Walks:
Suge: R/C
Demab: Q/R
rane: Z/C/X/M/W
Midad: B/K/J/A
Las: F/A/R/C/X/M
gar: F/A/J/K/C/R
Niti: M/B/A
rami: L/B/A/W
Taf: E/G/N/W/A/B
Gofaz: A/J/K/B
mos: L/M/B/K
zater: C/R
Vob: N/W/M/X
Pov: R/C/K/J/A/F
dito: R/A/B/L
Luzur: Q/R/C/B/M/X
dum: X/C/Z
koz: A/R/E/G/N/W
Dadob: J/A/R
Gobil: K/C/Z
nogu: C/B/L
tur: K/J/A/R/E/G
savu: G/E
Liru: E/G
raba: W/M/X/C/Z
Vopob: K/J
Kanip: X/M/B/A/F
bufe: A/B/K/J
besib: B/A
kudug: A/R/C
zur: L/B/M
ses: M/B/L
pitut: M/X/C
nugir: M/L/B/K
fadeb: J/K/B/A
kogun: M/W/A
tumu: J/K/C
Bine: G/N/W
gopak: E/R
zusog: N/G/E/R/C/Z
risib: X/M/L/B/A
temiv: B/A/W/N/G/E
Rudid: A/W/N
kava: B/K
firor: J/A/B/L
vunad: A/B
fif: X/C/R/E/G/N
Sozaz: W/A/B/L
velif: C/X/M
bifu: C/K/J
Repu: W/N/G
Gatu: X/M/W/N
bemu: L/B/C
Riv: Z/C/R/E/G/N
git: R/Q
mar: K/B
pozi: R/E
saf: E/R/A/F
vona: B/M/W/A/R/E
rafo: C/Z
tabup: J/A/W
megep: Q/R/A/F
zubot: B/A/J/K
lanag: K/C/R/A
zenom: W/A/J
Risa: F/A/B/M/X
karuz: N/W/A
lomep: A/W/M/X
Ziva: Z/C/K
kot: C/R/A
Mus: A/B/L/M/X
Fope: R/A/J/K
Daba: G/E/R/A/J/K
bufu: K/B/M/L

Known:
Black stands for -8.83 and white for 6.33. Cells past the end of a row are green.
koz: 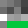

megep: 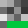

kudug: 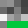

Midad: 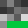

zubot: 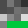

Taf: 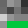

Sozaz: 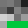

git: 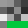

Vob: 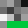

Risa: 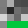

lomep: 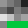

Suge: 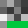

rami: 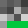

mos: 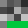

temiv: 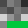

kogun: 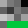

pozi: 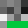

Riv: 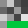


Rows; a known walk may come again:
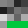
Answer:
tur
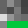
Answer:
Daba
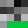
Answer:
tumu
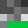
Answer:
zubot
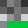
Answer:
temiv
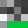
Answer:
Pov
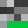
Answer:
bifu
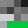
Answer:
zenom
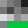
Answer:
lomep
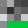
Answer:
Risa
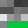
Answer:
Gofaz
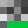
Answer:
megep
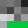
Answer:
Sozaz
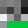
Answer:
pozi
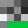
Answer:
git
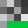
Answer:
Riv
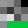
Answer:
raba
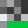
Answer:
Suge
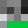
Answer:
gopak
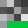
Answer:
Ziva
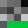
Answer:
ses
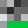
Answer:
gar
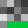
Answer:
kot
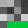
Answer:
Luzur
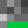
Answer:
savu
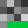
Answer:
nogu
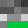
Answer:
bufe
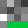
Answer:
zusog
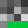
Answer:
zur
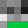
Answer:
saf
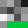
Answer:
Vob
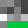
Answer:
kudug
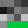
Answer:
bufu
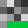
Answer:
rafo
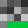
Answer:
mos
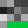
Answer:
lanag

